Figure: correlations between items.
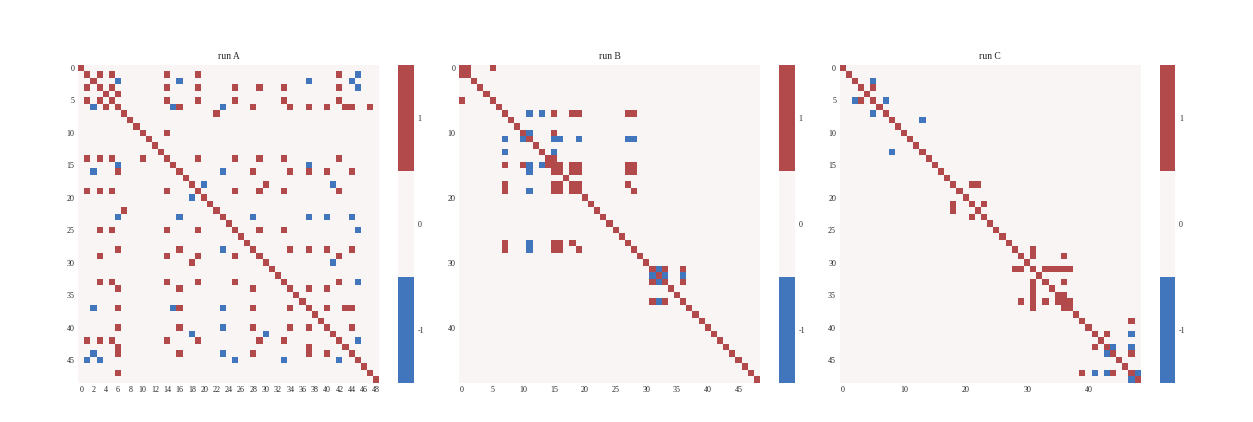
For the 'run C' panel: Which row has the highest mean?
31
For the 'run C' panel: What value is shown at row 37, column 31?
1
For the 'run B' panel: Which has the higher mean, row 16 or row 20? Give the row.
16
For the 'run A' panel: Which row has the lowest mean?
23
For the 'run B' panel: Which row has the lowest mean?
11
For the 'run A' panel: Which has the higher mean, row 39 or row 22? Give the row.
22
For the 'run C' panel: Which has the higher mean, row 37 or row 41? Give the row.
37
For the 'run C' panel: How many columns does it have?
49
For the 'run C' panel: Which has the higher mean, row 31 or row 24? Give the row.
31
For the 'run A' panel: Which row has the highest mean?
14
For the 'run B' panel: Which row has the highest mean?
15
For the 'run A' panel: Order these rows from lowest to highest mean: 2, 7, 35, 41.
2, 41, 35, 7
